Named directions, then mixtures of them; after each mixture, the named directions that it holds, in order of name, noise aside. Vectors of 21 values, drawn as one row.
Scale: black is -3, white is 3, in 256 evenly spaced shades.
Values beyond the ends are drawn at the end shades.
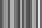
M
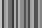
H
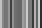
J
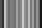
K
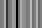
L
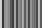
H, J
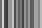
H, K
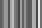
M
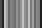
K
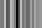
L, M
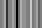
L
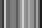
K, L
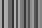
H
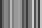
J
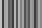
H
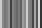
J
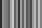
H, M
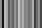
H, K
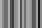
M
